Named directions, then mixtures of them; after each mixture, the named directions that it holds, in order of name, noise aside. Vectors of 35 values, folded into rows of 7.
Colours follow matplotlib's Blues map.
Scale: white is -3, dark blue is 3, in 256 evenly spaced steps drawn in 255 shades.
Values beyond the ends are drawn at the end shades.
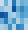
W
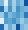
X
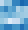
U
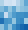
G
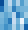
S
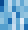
S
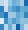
W, X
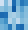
U, W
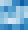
U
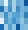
X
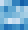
U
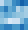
U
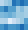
U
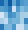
G, W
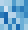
W, X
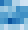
U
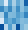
X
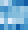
U, X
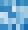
U, W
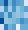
X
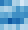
U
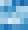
U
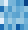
U, X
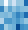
G, X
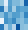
X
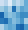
G, W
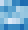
U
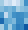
G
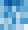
G, S
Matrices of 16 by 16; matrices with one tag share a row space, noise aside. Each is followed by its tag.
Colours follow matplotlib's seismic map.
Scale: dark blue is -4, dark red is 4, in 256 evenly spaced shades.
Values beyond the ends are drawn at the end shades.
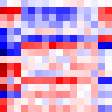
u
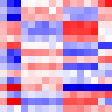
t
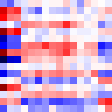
u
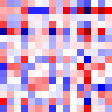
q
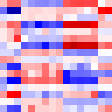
t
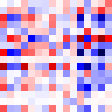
q
